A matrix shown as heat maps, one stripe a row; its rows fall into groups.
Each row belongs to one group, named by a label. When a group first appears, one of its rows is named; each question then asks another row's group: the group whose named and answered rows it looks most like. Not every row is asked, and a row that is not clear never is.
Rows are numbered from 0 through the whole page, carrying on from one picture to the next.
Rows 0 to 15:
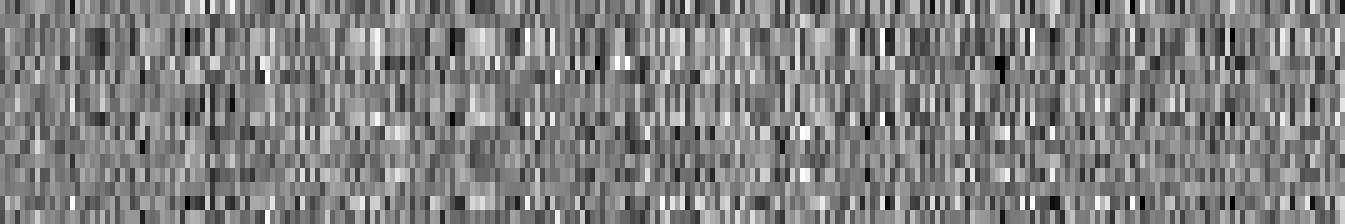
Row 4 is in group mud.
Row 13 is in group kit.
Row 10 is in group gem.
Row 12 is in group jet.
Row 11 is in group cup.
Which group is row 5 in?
gem
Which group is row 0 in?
cup
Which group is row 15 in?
gem
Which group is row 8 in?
kit
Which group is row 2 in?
kit
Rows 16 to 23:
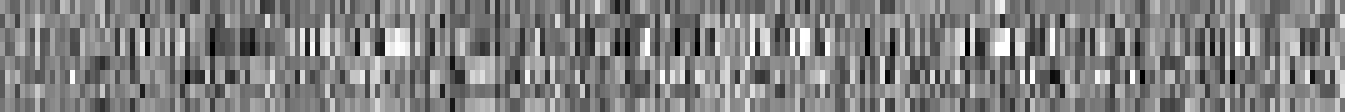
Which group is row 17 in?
gem
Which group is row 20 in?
kit
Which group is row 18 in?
jet
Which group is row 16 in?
jet
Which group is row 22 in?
gem
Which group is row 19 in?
jet
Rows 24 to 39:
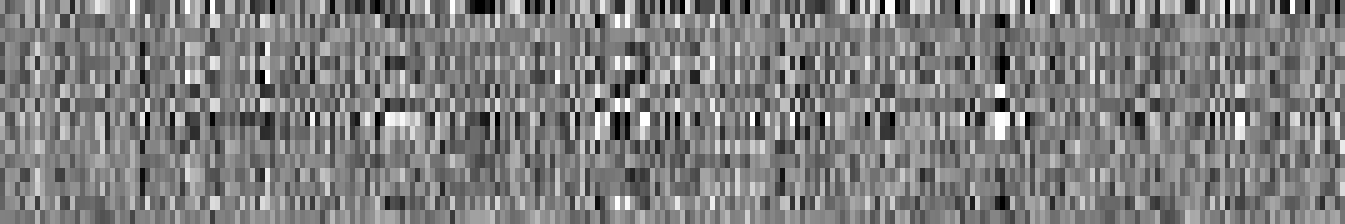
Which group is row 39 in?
kit
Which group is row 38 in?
mud
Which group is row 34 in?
gem
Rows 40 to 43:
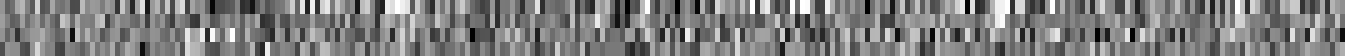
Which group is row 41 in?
jet
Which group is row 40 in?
jet
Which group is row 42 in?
cup
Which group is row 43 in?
gem
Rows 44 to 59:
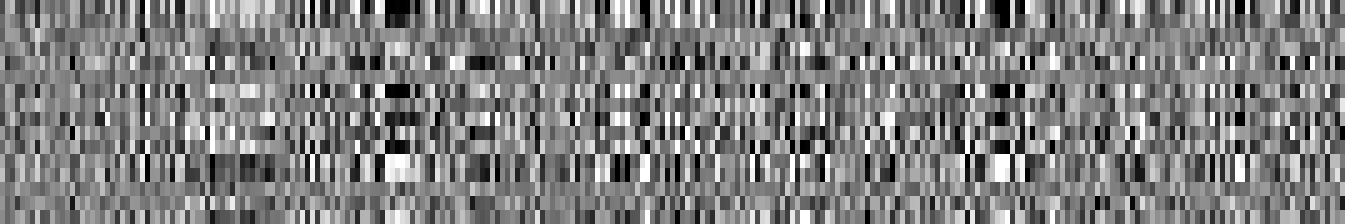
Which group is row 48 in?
cup
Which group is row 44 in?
mud
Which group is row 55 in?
jet
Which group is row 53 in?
cup
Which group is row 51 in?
gem
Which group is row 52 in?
mud
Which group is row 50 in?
mud
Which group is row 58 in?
cup
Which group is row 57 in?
kit
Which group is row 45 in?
mud
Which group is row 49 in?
kit
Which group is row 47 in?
jet
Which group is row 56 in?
jet
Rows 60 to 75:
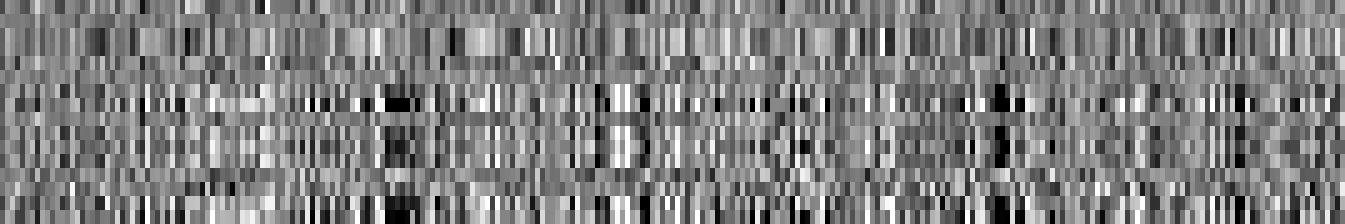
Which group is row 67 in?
mud
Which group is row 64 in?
gem
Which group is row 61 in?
kit
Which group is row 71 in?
mud
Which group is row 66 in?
mud
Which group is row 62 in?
kit
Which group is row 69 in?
mud
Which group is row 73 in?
kit
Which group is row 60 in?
gem
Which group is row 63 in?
kit
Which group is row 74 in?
mud
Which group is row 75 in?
mud
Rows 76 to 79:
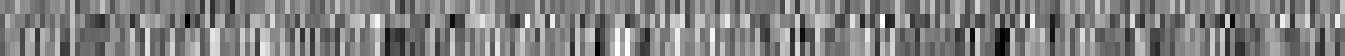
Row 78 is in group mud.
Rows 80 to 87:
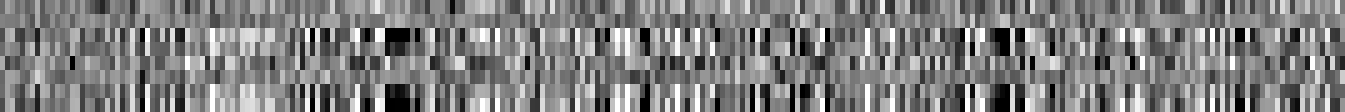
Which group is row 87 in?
mud
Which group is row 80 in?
kit
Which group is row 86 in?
mud
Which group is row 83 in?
mud
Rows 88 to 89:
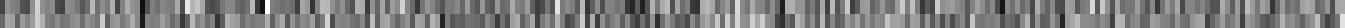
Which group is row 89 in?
gem
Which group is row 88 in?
gem
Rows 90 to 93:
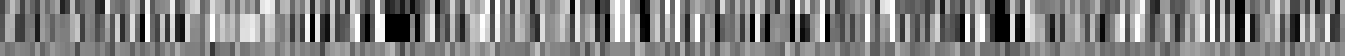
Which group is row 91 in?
mud
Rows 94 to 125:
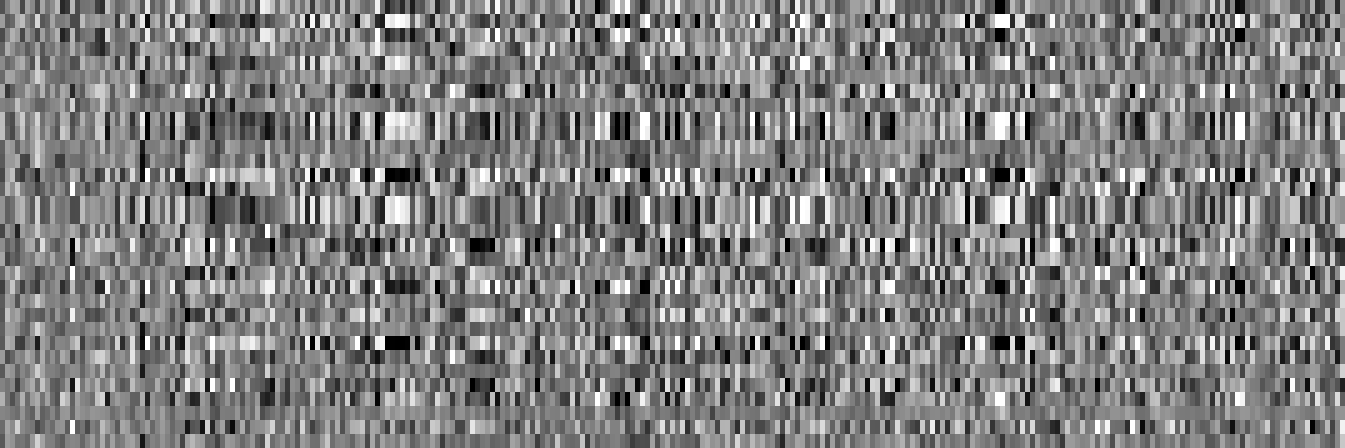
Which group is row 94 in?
mud
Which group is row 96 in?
mud
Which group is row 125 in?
gem
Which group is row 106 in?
mud
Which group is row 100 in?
cup
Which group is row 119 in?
cup
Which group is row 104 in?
gem
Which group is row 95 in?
jet
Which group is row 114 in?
mud
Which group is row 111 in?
cup
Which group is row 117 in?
gem
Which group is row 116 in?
kit
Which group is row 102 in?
jet
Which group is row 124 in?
kit
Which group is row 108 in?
jet
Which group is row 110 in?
gem
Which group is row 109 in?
jet
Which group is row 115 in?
gem
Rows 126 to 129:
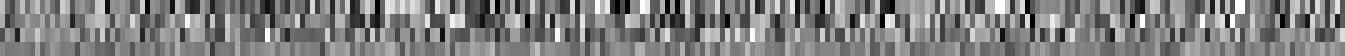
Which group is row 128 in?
gem
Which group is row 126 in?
jet
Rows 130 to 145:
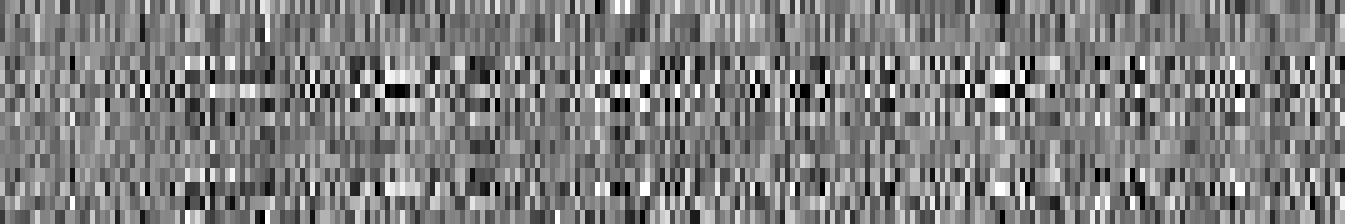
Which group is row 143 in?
jet
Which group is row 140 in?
cup
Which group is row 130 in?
mud
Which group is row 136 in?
mud
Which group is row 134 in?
cup
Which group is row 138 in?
kit
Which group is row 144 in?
kit
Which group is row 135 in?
jet
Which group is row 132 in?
gem
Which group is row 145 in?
gem
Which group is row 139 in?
jet
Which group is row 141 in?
jet
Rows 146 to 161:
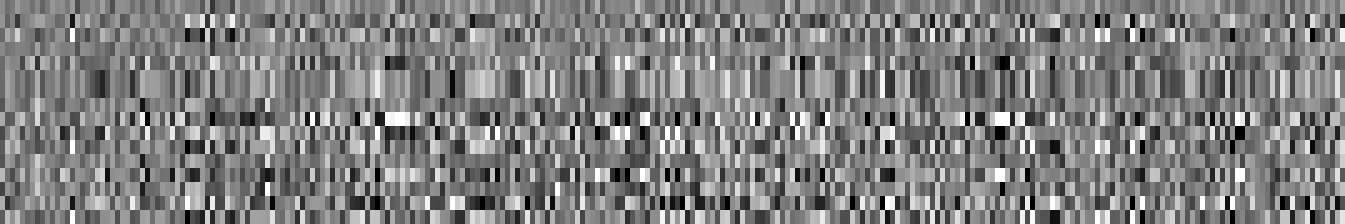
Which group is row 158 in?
jet
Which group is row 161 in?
kit
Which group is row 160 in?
cup
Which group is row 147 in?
cup
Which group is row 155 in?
mud
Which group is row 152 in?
kit
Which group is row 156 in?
kit
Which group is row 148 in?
kit
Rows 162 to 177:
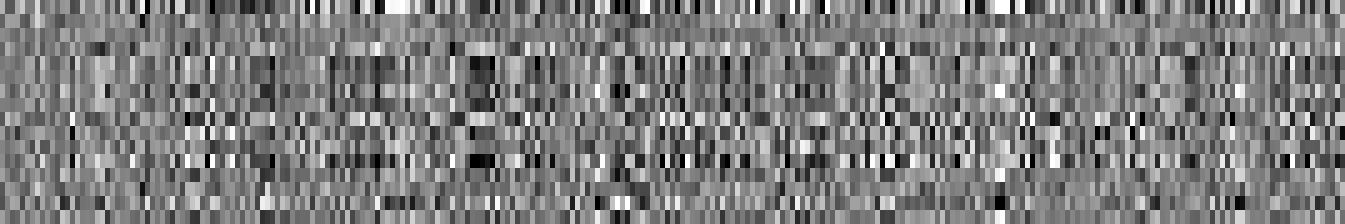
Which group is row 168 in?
jet
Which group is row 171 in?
cup
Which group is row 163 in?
gem
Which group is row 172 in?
jet
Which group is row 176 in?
mud
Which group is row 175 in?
gem
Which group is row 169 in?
cup
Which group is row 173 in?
cup
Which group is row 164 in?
jet
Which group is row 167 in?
cup
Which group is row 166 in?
cup
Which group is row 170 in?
kit
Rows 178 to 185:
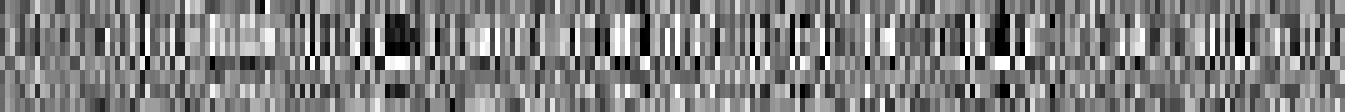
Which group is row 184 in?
mud
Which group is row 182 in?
jet
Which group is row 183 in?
gem
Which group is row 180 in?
mud
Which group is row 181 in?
mud
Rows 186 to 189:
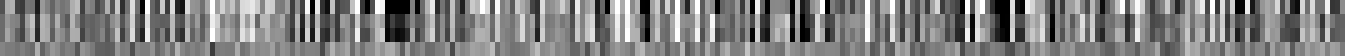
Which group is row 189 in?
kit
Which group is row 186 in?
mud
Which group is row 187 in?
mud
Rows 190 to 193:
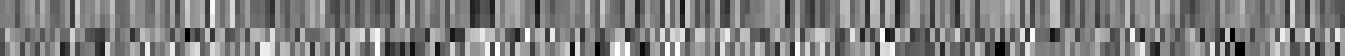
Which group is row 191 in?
cup
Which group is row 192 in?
kit
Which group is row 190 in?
cup
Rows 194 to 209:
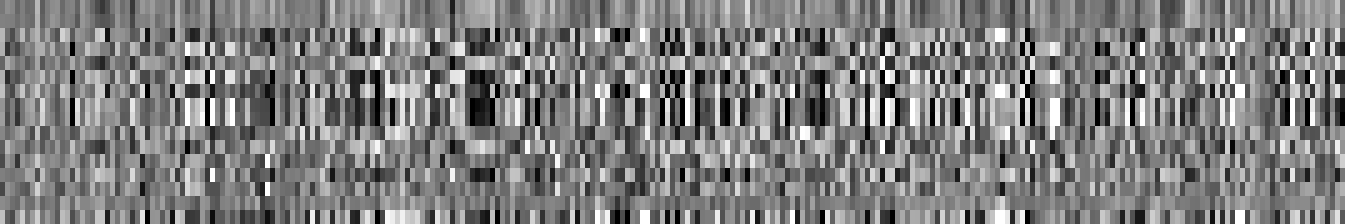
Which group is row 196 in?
jet
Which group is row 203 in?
jet
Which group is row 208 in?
jet
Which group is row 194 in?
kit
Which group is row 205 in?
gem
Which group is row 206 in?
cup
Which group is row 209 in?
jet
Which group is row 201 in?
cup
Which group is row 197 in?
cup
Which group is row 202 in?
cup
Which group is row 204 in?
kit
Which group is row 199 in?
cup
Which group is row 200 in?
jet
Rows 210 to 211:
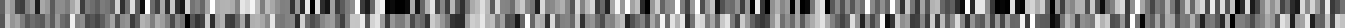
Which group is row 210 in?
mud
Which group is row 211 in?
kit
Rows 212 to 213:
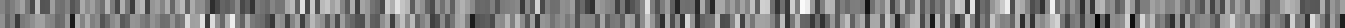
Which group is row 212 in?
jet
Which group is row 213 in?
cup
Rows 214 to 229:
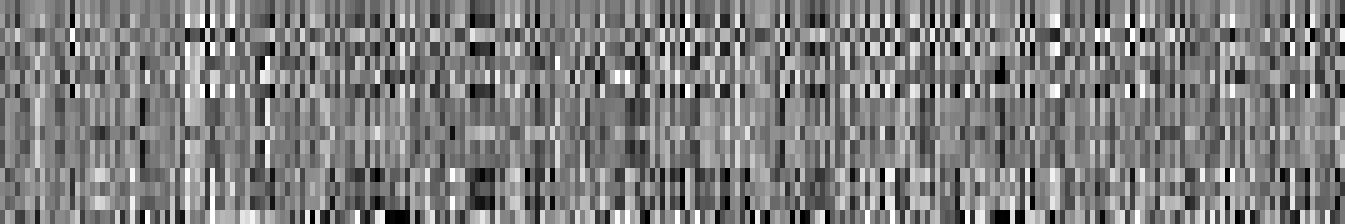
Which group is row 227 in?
cup
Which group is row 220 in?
cup
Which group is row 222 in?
gem
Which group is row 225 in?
gem
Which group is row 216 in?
kit
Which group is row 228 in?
cup
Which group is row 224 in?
gem
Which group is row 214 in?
cup
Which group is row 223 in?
kit
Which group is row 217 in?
cup
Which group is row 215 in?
cup
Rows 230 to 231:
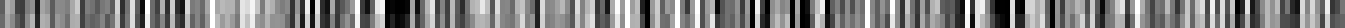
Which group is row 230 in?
mud
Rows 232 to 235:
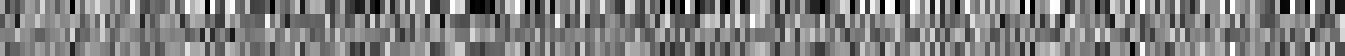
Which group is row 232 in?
cup
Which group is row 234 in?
kit
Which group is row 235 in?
cup
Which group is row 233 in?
gem
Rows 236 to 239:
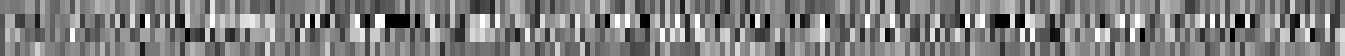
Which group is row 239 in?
gem
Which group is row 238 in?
kit
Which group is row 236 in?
cup
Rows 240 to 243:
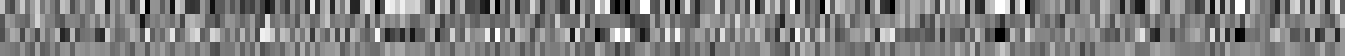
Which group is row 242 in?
mud
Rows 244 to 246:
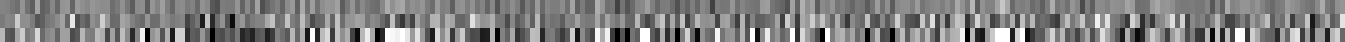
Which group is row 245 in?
kit
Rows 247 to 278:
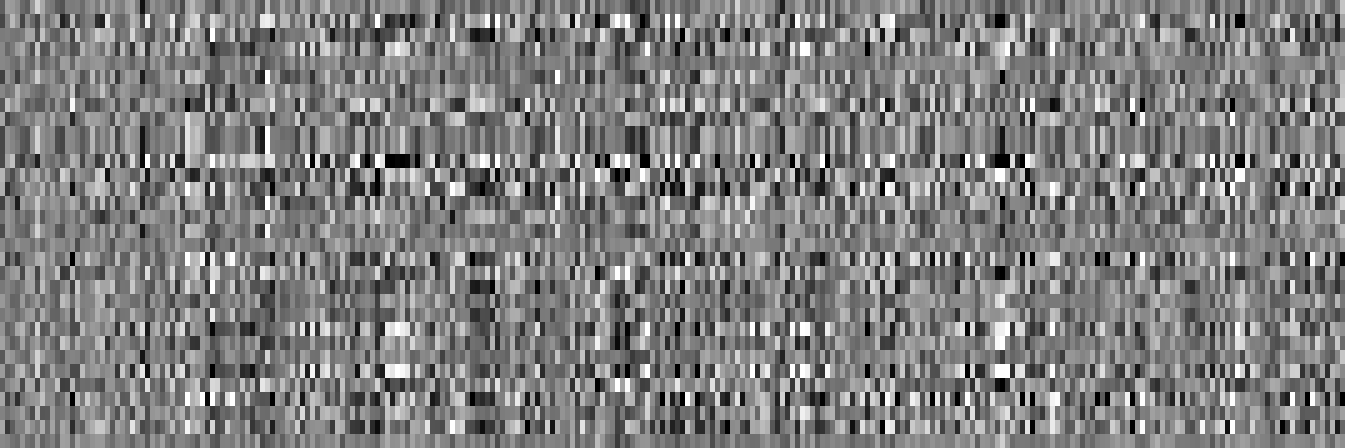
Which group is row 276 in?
jet
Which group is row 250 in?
jet
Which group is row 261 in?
gem
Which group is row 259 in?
jet
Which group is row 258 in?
mud
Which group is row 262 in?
kit
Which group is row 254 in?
kit
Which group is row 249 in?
cup
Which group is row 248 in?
mud
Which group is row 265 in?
cup
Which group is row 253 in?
kit
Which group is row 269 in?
cup
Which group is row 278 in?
jet
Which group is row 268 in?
jet
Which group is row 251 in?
jet
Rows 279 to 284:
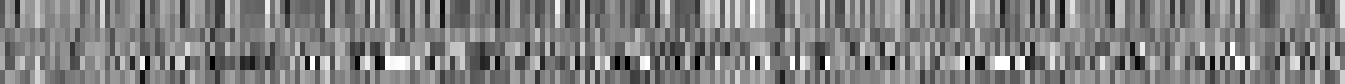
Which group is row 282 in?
cup
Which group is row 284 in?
gem
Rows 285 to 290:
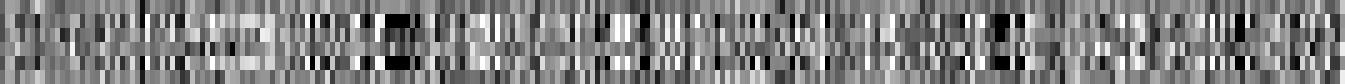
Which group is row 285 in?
gem
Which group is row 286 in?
mud
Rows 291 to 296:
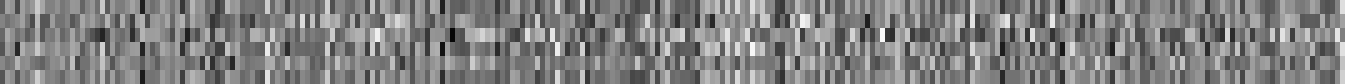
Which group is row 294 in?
gem
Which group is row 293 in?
kit
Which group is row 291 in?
gem
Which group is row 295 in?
kit
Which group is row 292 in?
jet
